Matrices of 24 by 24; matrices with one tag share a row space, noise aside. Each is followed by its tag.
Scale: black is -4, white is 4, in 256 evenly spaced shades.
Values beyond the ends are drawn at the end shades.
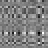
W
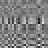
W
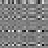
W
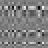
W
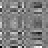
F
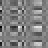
F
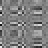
F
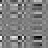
F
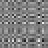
W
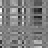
F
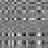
W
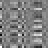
F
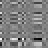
F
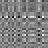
W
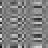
F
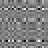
W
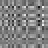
W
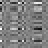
F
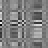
F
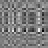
W
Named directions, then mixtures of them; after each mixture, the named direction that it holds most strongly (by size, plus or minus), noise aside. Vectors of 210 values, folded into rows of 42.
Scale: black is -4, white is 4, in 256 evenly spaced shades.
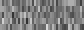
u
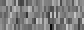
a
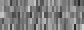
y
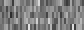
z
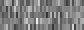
z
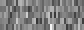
a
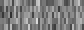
z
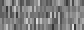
z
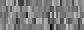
a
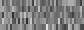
u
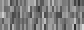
y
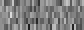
z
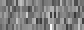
a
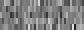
z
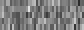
y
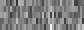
a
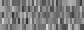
u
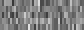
z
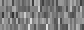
u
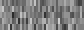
u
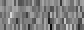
a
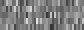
a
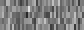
a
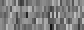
a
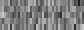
y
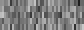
y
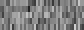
y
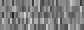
u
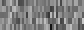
a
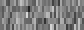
a
